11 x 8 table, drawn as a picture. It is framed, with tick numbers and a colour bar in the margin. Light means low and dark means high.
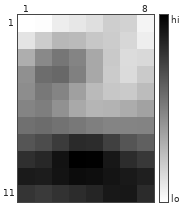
There is an overall slope up to the bottom. On average the colour sits 50% of the way up the scale. No lone cell stands out from its neighbours. The bottom middle is the ninth with the highest average.
